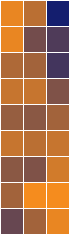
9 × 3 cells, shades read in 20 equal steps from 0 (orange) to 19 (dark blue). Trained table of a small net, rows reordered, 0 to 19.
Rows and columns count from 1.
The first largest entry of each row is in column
3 3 3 3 2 2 2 1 1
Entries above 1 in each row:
2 2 3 3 3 3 3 1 2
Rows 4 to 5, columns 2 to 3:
4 10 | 9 7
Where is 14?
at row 2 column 3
